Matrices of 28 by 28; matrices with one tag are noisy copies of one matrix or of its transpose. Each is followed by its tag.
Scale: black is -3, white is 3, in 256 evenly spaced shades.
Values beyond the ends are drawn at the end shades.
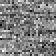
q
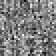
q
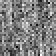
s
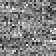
s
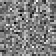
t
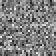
t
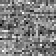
q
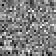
t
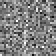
t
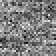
s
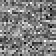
s
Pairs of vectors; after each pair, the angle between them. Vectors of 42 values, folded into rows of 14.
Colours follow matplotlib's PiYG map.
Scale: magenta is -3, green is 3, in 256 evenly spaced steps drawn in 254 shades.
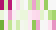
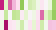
partly aligned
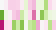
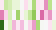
nearly opposite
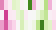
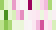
nearly opposite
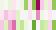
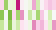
partly opposed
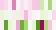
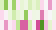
nearly opposite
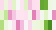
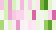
nearly parallel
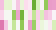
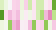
orthogonal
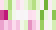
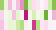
orthogonal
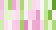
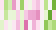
nearly parallel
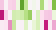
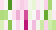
partly opposed
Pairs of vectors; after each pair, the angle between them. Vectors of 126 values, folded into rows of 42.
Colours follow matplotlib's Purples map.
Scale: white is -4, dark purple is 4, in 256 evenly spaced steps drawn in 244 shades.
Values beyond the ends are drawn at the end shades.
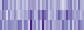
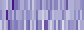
partly opposed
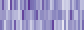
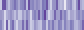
partly aligned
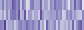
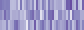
partly opposed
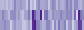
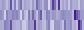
partly aligned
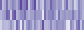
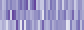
nearly parallel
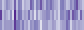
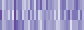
nearly parallel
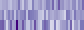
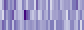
orthogonal
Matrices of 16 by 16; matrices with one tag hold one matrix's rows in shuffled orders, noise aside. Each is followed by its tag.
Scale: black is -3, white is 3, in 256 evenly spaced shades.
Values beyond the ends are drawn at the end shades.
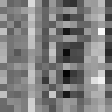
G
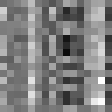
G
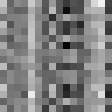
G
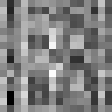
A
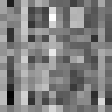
A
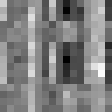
G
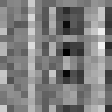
G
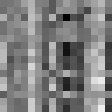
G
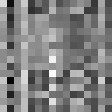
A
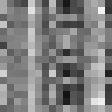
G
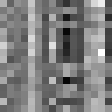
G
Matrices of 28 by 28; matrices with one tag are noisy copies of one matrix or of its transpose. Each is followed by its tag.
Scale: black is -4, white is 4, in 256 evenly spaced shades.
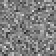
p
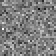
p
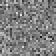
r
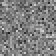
p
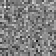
r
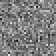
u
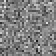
r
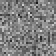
u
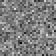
p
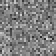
r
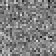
r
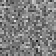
r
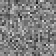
u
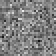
u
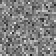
p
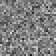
p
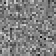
r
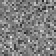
p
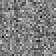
u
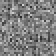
u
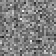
u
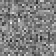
u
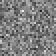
u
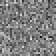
r
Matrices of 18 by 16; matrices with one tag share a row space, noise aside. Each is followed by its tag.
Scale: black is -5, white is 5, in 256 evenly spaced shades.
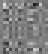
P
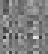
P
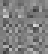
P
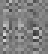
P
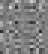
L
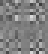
L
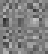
P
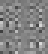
L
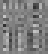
P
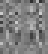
L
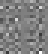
L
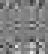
L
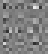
P
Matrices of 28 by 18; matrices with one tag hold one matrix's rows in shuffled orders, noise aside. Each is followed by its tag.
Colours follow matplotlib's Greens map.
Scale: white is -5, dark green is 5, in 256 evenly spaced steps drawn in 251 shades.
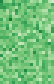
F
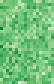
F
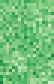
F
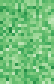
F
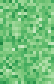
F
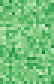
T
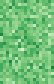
F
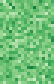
T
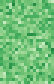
T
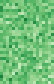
F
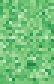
T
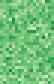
T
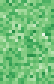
T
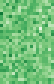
F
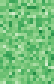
T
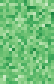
T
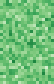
T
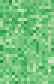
F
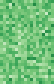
T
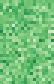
F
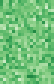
T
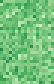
F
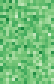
F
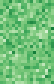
T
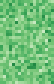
T
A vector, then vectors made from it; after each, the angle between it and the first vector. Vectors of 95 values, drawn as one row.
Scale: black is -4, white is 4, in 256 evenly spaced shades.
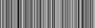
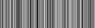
partly aligned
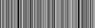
nearly parallel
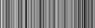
partly aligned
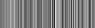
partly aligned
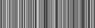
partly opposed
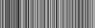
partly aligned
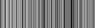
partly opposed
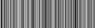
partly opposed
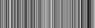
partly aligned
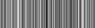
nearly opposite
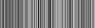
partly aligned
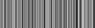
partly opposed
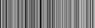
partly aligned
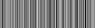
orthogonal
